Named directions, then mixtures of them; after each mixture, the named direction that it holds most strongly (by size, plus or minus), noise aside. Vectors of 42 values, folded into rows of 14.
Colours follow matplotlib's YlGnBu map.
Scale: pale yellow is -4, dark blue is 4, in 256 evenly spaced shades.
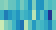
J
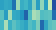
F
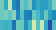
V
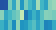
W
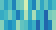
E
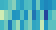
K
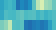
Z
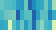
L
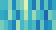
E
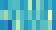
J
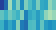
W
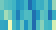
L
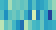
J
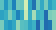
E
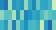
W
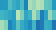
L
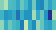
J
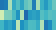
W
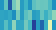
V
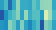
K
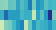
J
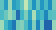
E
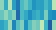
V
